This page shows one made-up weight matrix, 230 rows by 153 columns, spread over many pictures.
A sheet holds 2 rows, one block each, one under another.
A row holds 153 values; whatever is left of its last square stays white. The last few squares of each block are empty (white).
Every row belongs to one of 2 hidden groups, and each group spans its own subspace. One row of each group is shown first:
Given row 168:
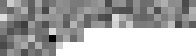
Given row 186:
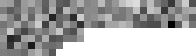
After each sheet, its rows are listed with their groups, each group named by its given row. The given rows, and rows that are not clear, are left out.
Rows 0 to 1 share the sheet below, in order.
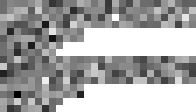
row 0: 168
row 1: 168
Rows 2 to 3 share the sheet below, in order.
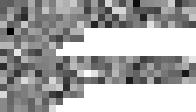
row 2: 186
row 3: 186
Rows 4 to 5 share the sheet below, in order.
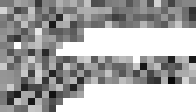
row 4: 168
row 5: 186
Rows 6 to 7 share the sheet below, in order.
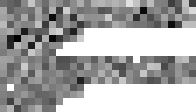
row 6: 186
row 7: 186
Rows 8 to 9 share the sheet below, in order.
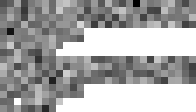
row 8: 186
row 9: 168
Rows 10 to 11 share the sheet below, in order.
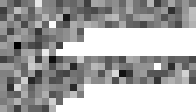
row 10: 168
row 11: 168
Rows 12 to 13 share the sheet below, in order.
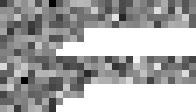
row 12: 168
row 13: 186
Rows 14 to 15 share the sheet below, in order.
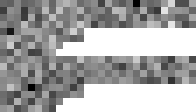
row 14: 186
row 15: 186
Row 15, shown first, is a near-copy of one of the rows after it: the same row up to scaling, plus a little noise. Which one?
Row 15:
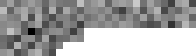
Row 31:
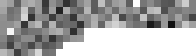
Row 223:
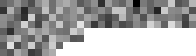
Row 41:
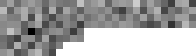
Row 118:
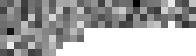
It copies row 41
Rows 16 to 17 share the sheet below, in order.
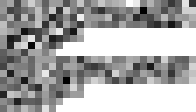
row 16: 186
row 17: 168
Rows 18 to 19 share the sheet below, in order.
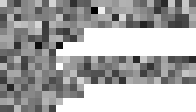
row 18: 168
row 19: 186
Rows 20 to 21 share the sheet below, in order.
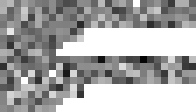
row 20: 186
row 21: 186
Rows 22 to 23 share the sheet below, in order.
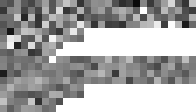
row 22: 186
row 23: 168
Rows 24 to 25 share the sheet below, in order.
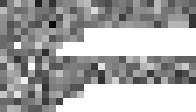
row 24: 168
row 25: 168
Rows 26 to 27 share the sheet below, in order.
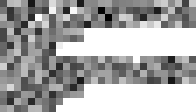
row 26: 168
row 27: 186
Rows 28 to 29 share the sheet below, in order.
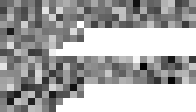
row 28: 186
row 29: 186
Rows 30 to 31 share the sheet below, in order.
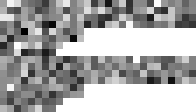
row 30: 168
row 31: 186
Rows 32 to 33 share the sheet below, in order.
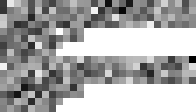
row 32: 168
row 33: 186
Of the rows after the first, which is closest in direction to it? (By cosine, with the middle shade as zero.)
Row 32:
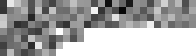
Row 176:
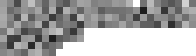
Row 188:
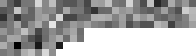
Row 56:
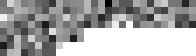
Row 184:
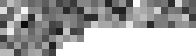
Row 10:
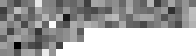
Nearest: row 56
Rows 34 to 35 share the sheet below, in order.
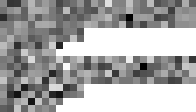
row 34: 168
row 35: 186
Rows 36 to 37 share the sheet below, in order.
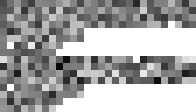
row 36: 186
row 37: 186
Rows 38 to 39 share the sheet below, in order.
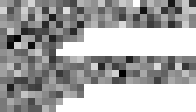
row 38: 186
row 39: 168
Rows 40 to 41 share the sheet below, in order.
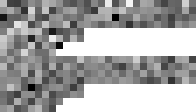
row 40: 168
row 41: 186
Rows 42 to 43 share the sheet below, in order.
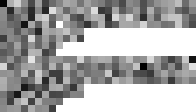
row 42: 168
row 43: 186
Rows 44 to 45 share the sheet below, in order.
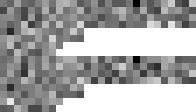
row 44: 186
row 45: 186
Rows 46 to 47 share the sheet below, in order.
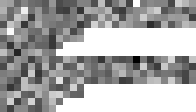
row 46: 186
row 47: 186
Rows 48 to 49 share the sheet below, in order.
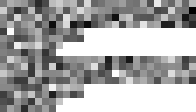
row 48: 168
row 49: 168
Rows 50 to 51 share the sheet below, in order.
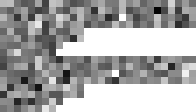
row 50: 168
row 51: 168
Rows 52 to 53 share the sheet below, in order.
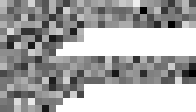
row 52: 186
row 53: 168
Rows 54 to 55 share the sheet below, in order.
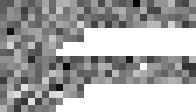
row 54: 186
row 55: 186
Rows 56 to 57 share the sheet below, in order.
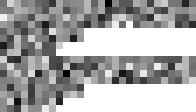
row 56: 168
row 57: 168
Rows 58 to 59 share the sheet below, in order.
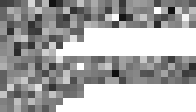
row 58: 168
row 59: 168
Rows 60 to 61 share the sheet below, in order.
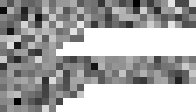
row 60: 186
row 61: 168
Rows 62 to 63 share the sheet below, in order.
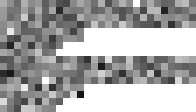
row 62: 186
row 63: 168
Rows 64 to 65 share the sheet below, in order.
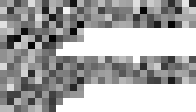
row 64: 186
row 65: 186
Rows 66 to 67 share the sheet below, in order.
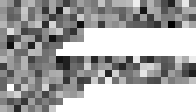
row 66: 186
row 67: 186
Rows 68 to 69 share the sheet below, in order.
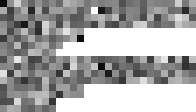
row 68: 168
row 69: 168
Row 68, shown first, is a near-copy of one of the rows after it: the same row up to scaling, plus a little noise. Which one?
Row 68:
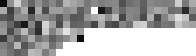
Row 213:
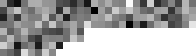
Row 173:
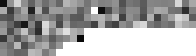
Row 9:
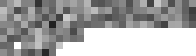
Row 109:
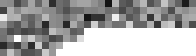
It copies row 173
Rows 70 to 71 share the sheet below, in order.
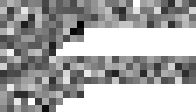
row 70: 186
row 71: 168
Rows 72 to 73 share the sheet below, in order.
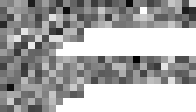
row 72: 186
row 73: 186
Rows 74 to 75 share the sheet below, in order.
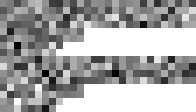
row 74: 168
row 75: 168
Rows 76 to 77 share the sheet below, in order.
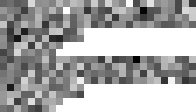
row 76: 186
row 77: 186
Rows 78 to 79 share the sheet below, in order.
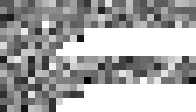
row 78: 168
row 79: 168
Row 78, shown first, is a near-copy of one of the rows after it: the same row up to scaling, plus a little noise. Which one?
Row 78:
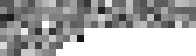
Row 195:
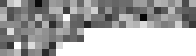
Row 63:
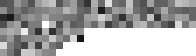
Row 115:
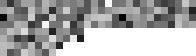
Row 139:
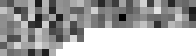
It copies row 63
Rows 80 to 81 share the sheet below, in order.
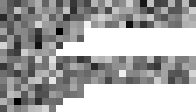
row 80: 168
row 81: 168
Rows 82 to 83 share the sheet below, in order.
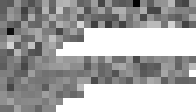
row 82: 186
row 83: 186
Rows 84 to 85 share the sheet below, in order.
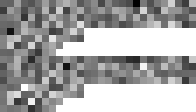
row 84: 186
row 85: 186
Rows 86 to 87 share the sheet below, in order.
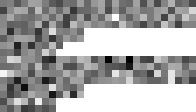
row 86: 168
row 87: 168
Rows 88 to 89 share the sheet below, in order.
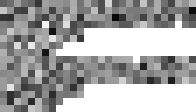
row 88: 168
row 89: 186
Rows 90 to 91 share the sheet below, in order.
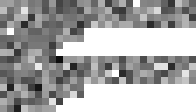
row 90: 186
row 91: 168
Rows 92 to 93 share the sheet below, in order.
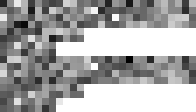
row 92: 168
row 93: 168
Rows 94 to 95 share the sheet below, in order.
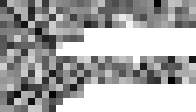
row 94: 168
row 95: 186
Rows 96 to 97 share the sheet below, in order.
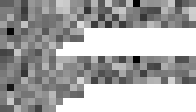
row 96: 186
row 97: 186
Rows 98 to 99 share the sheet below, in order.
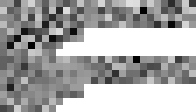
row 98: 186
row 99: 186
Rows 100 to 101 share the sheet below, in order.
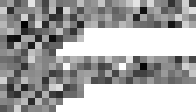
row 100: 186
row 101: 186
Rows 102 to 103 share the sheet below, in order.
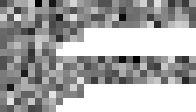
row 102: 168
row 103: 186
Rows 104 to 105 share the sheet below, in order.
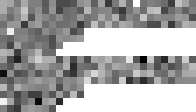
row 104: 186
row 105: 168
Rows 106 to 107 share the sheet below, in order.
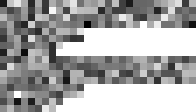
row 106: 168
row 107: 168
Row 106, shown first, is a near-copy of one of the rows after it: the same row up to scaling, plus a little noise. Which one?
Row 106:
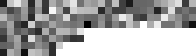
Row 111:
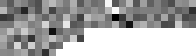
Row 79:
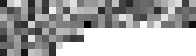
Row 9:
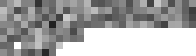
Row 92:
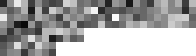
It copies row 79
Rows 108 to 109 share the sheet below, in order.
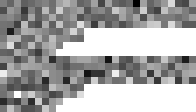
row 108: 186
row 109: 168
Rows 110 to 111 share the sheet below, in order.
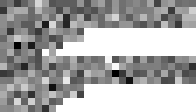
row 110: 168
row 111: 168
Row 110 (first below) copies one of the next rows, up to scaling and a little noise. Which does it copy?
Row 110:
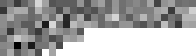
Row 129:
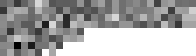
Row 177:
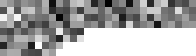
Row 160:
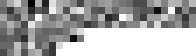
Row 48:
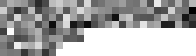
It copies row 129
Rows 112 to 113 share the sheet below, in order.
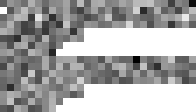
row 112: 186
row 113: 186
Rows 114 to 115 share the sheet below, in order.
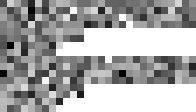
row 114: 168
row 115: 168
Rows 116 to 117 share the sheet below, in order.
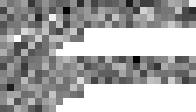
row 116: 186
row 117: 186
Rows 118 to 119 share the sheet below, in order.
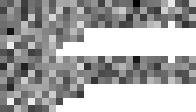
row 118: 186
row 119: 186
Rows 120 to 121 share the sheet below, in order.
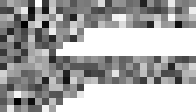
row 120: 168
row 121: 168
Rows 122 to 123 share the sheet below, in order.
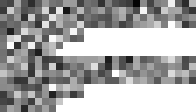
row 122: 186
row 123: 168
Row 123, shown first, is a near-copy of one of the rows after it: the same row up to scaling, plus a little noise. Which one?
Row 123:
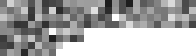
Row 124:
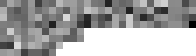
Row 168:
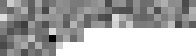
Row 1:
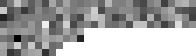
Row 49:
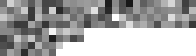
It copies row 49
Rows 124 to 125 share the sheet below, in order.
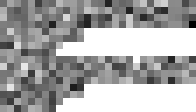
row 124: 168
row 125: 186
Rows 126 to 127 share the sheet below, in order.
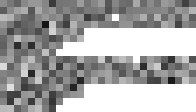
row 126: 168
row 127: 186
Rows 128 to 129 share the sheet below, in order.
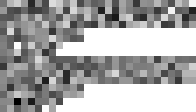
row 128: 168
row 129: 168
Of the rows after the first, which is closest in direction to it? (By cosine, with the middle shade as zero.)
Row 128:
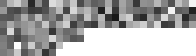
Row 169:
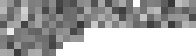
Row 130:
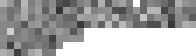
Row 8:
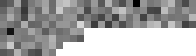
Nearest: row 8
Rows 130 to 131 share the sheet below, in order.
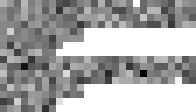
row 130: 186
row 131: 168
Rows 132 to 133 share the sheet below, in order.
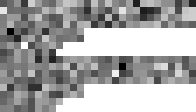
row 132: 186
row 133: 168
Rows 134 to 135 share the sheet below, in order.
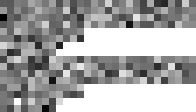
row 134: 168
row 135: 168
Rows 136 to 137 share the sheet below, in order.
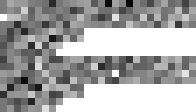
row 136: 168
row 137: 168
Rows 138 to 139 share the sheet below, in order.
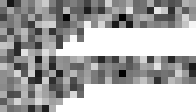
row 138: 168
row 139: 168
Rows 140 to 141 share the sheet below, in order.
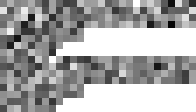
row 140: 186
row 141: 168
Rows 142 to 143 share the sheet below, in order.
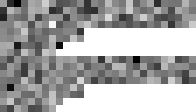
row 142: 168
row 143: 186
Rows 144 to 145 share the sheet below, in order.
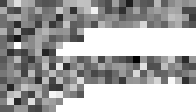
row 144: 168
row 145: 186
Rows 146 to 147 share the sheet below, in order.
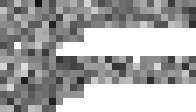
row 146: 168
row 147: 186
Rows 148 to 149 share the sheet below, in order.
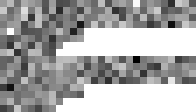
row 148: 186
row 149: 186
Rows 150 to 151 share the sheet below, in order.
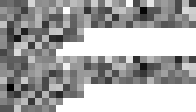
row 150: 186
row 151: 186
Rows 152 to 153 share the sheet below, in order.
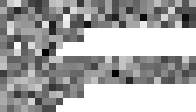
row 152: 168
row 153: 168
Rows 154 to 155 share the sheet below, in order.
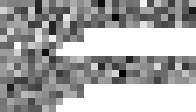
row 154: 168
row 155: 168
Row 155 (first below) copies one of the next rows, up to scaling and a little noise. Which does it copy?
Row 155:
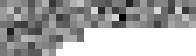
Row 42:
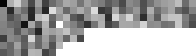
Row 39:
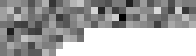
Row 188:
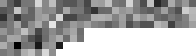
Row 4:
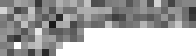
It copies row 39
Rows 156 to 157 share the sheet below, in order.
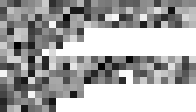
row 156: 168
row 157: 168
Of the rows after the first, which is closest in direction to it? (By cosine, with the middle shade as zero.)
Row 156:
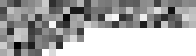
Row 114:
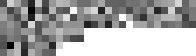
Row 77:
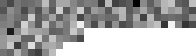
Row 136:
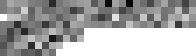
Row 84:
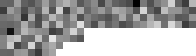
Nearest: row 136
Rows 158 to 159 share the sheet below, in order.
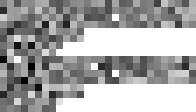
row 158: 168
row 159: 168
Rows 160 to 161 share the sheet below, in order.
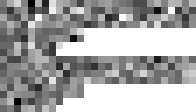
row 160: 168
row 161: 168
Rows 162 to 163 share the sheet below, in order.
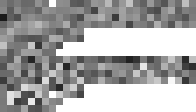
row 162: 168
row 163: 186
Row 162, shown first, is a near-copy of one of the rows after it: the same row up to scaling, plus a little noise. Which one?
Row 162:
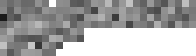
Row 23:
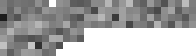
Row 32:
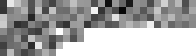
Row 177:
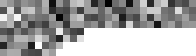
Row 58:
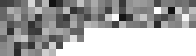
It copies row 23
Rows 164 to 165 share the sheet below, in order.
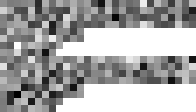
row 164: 168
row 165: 186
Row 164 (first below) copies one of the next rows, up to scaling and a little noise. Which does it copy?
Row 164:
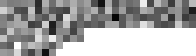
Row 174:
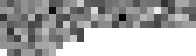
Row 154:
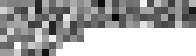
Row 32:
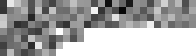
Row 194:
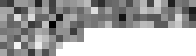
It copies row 154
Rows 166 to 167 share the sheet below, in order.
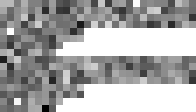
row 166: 186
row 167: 168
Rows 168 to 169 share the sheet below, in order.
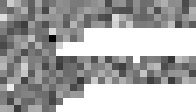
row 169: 186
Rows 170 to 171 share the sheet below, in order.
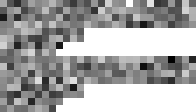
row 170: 168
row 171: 186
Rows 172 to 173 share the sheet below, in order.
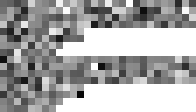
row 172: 186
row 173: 168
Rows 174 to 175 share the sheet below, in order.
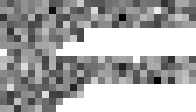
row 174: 168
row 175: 186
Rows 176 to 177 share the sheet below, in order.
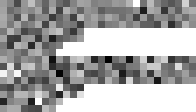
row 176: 186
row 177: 168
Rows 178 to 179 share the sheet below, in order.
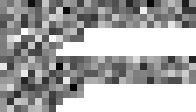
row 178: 186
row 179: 186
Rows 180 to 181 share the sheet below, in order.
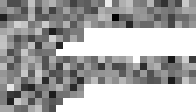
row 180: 168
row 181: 186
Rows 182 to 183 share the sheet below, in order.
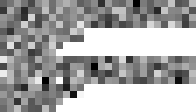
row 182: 186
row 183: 168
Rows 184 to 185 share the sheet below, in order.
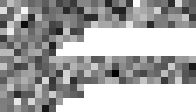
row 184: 186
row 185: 168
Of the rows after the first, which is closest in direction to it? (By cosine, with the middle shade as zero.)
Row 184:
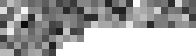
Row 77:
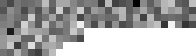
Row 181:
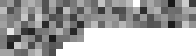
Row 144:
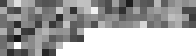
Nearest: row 181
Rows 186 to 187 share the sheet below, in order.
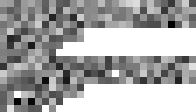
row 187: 168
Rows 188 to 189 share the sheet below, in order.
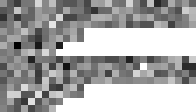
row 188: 168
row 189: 186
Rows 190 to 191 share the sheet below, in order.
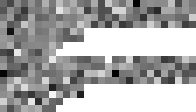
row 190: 186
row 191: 168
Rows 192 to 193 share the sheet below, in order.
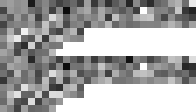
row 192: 186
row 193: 186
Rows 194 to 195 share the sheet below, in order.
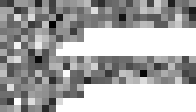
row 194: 168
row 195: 168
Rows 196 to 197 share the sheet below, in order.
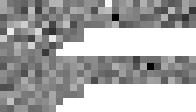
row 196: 168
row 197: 186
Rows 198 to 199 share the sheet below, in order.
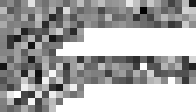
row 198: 186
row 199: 186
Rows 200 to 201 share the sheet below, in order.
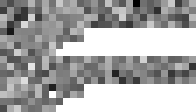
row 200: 186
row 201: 168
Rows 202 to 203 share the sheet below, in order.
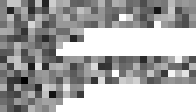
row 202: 168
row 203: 168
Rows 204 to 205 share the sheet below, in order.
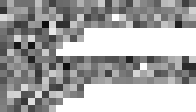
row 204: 168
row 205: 186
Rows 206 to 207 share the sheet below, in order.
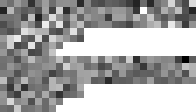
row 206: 186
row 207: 186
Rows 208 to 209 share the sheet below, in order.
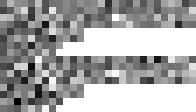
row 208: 168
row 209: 168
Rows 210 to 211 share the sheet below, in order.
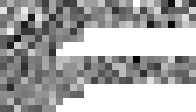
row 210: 186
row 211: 186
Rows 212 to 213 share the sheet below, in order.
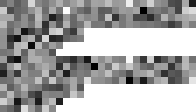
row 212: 186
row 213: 168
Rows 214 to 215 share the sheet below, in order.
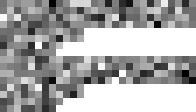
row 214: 168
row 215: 168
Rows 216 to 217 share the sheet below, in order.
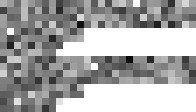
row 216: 186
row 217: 168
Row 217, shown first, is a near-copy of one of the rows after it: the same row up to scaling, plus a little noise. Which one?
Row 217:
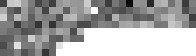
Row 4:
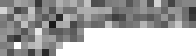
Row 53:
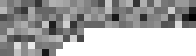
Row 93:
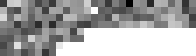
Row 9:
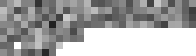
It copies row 93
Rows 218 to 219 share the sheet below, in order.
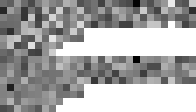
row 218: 186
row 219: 186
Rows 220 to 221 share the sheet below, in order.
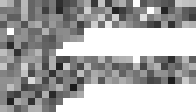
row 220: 186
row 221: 186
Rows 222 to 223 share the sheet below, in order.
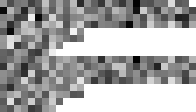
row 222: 186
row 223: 186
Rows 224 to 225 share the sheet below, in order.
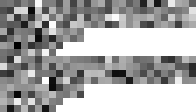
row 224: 168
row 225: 168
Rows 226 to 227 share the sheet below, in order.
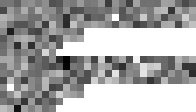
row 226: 168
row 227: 186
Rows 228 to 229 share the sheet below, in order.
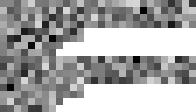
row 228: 186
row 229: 186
